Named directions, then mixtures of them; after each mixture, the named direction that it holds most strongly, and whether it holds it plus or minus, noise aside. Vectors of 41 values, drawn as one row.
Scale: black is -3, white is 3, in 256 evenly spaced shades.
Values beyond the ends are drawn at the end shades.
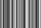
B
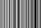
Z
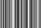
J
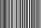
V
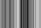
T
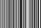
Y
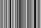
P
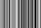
Z, plus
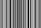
V, minus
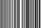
Y, minus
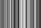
P, minus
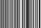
Y, minus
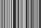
B, minus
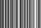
Z, minus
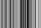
T, plus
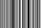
J, minus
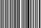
Y, minus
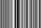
J, plus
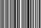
Y, minus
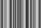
B, minus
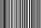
V, plus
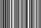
J, plus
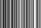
P, minus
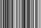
B, plus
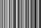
Z, plus
